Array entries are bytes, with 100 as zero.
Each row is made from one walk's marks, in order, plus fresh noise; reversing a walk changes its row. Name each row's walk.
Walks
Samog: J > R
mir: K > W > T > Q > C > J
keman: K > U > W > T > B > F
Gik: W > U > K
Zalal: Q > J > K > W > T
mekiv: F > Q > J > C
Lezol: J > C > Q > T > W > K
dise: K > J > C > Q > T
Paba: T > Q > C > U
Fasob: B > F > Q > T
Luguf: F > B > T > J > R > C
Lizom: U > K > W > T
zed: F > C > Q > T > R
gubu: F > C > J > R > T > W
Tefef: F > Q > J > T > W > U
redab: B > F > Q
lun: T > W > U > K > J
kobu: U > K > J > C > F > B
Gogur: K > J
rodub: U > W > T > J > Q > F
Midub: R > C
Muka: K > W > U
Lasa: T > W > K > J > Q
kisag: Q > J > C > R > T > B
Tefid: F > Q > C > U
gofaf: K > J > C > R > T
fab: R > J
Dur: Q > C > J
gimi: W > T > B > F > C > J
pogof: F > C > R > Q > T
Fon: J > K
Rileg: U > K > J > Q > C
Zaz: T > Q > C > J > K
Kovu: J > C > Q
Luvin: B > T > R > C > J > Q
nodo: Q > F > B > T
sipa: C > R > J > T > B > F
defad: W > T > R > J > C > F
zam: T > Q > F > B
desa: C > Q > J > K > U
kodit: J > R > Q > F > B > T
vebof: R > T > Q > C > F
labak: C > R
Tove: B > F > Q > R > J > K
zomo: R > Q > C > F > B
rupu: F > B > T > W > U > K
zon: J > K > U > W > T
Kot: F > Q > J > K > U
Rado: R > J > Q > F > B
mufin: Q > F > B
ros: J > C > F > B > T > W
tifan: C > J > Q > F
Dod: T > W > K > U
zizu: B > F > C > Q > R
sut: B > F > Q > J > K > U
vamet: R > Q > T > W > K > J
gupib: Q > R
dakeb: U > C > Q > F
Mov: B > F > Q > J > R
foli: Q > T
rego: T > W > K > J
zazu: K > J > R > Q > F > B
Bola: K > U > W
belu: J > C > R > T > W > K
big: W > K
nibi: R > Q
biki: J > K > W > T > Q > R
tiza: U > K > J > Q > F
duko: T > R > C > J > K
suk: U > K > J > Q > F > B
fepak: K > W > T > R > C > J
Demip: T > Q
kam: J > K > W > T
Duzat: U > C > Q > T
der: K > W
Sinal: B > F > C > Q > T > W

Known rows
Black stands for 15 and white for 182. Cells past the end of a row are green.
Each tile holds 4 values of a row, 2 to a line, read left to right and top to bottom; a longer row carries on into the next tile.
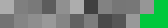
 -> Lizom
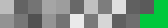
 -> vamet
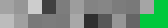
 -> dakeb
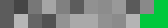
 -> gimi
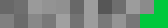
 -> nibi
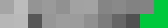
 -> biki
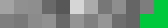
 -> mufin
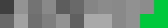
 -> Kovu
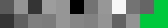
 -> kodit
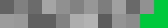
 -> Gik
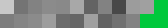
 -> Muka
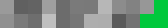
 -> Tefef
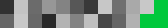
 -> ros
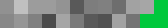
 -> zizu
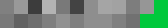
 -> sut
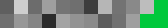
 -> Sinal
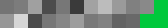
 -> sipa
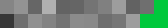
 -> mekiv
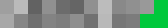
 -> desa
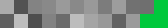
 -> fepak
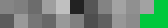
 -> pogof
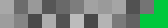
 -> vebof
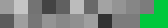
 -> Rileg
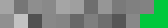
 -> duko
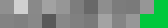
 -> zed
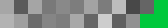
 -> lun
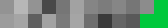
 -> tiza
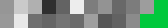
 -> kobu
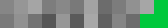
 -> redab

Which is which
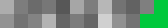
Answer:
Paba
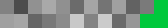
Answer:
rego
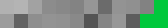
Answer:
gupib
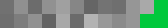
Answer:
Demip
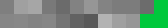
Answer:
labak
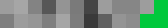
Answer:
Duzat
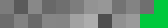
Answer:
Midub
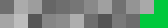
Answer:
tifan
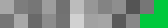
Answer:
mir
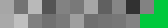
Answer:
keman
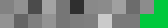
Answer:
Kot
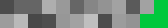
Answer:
rupu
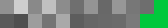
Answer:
Mov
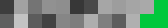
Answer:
gubu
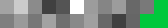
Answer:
suk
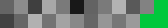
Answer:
nodo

